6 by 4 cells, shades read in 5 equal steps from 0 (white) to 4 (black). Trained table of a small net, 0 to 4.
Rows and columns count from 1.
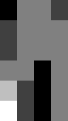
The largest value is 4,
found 4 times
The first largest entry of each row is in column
1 1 1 3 3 3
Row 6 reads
0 3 4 2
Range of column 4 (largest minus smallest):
1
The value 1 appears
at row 5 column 1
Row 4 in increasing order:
2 2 2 4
